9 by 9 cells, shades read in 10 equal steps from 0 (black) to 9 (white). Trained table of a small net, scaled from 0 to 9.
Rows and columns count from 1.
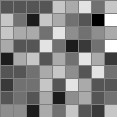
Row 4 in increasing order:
1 2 3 3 4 4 6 8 9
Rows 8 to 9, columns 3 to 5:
3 6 1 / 1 6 4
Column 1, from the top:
3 7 7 6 1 3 2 3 5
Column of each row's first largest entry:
7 9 5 9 7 8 6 4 6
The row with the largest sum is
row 3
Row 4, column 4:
8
